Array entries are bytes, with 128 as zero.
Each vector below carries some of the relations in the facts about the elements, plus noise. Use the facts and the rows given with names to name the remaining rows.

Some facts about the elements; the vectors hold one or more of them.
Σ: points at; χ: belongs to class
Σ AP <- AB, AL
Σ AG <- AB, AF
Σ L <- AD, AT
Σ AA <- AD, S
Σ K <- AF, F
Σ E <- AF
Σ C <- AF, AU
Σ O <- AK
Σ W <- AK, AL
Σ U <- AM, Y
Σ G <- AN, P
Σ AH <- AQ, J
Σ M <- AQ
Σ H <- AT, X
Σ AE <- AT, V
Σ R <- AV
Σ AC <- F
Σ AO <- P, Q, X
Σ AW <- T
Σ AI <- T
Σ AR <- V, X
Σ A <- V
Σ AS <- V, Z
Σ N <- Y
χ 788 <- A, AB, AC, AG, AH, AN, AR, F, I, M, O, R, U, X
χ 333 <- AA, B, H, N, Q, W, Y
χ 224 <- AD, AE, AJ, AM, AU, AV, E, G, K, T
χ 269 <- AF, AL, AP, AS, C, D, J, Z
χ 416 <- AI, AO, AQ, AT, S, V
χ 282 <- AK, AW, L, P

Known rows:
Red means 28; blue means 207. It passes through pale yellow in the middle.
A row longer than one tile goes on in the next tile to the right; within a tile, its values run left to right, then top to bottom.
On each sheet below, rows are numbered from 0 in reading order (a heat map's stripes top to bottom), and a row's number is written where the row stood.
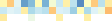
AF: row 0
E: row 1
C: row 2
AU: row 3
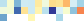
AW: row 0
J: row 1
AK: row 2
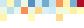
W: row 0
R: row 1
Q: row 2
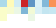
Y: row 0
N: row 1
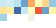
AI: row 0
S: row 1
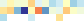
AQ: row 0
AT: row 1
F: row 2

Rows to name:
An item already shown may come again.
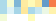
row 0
AJ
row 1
G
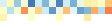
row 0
W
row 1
M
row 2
M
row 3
AD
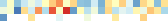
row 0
AW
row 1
AA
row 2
S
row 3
AE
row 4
AF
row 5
AN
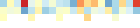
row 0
Y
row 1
Z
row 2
H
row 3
AL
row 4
AM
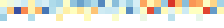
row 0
L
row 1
V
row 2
AG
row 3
AR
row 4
AS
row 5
S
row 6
P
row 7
S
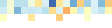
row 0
D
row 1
AP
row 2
X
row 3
B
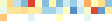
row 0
AB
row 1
AO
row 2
AS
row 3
S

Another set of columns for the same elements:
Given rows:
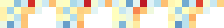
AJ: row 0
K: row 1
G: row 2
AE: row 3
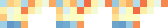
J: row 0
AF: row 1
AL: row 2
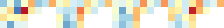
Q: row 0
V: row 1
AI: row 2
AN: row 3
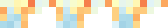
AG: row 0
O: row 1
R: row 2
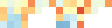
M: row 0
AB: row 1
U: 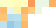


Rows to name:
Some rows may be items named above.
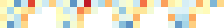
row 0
AE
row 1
G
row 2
AS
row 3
L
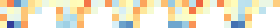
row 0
AD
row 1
AG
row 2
Z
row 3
AF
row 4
AA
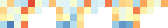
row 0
AU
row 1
W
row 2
J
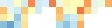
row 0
W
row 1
F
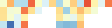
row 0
AM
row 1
AP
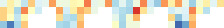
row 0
Y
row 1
AG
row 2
AO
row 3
S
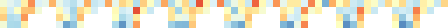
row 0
AR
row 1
H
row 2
AQ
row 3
C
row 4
D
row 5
AK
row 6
AT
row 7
AT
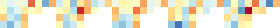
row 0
AW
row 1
X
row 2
F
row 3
Y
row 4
P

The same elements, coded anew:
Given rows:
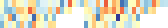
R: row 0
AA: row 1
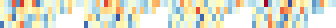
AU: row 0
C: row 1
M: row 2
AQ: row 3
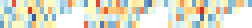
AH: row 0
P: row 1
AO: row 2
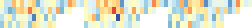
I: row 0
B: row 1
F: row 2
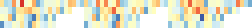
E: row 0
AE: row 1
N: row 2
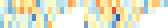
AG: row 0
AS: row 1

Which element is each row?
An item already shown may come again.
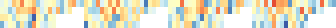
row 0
D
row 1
Z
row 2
AT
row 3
Y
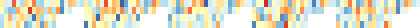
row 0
V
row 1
AA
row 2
AB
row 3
J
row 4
X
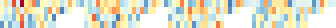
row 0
AM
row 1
AW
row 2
X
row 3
F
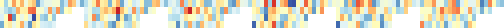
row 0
AI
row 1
AO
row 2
AN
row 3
AD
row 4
AF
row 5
Q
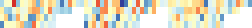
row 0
J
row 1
S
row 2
W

